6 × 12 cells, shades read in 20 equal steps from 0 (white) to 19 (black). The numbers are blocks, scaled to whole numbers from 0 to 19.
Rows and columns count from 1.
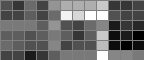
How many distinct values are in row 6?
7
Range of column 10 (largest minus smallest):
9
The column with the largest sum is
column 12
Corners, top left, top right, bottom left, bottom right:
13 14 14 10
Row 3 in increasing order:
8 9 10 10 10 11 12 13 14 15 16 17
